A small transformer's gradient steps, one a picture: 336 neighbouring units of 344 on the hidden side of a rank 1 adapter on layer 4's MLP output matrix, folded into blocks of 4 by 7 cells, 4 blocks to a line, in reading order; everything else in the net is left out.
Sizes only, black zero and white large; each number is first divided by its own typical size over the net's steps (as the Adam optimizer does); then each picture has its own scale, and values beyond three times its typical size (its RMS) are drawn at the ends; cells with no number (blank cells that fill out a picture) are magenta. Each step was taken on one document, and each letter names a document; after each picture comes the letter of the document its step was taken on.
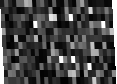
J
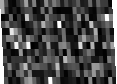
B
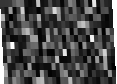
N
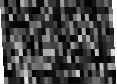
B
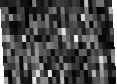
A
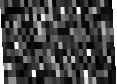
J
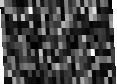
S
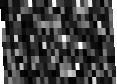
J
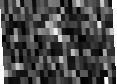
A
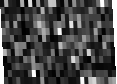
J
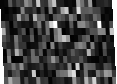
J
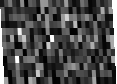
A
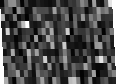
N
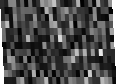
A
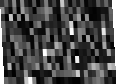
B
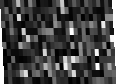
B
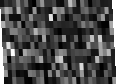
N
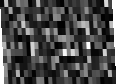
N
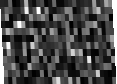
N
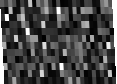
S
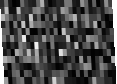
A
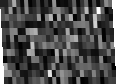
N
